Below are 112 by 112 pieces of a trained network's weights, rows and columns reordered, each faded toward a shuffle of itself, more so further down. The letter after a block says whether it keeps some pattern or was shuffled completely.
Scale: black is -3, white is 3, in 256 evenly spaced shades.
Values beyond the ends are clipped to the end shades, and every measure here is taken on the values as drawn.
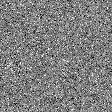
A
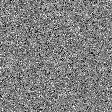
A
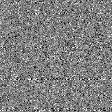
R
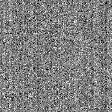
R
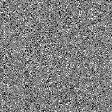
R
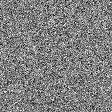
A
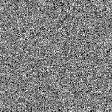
R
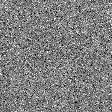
A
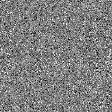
R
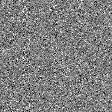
R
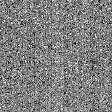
R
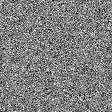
A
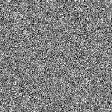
R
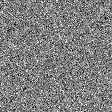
A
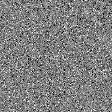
R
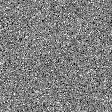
A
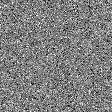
A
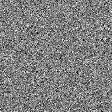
R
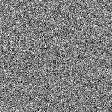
R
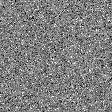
A
